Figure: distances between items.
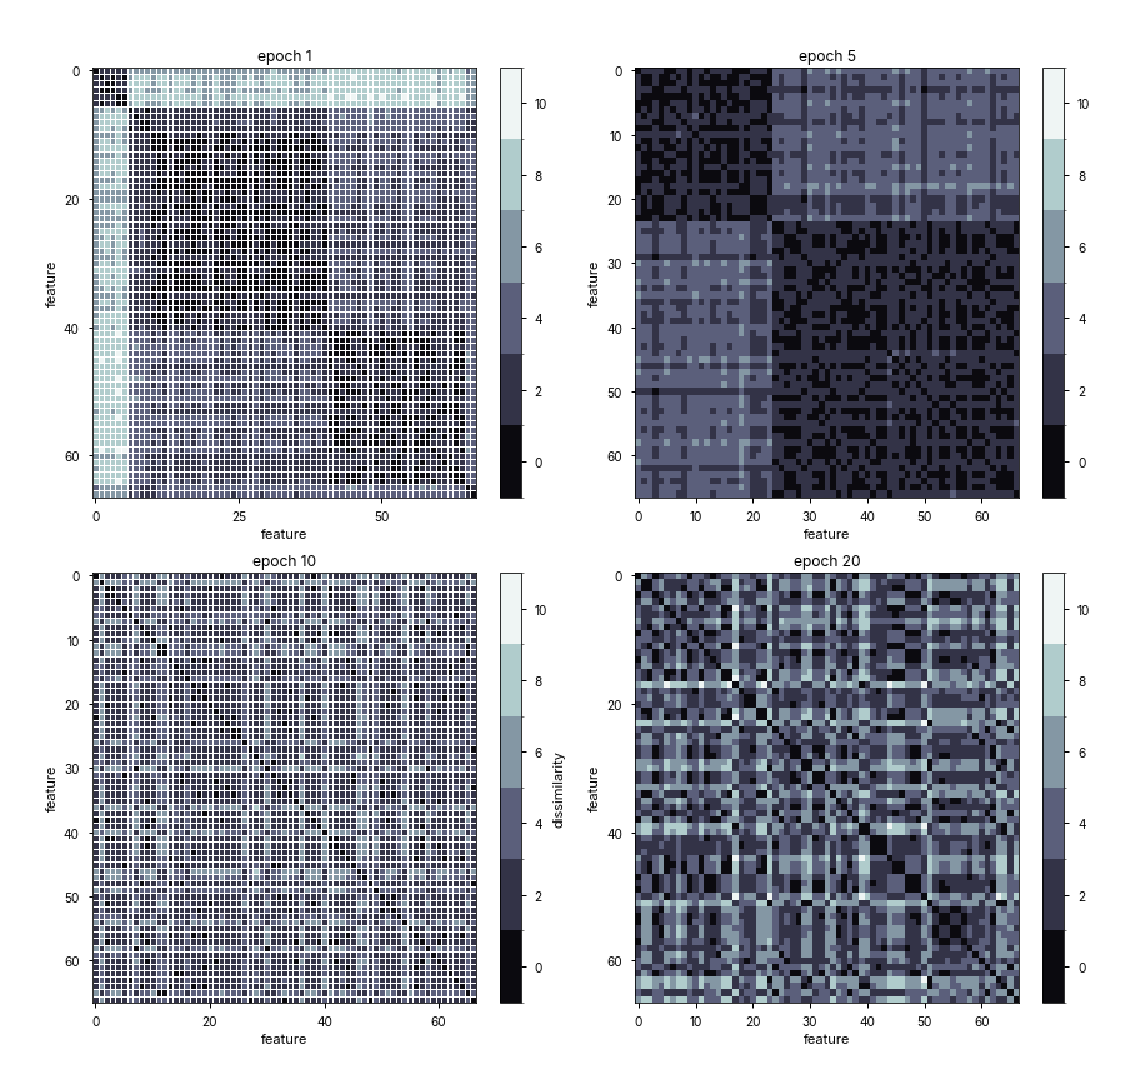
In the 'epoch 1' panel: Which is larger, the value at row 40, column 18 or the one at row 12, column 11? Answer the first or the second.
the first
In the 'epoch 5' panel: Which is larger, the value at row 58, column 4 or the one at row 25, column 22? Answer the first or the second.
the first
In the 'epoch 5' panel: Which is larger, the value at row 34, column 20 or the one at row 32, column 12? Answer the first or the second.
the second
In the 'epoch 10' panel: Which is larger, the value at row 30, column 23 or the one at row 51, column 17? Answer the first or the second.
the first
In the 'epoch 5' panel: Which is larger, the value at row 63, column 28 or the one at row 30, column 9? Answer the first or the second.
the second
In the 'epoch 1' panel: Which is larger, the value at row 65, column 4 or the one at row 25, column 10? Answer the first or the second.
the first
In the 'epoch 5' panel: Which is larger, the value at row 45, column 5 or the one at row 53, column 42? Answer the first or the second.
the first
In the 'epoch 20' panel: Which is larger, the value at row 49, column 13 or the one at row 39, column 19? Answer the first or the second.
the second
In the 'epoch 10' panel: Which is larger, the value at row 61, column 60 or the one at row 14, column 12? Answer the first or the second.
the second
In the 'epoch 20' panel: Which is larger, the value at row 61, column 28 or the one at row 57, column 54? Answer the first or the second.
the first
